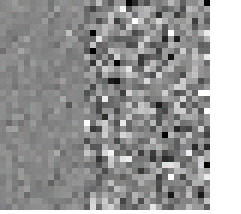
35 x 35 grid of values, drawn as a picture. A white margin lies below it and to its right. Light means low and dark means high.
Seam: vertical, 40% of the way across, the left part calmer. Average level on the scale: 50%. Stripes: none. Odd rows or columns: none. Grain: fine. Slope: none. Histogram: heavy tails on both sides. Mirror symmetry: none.
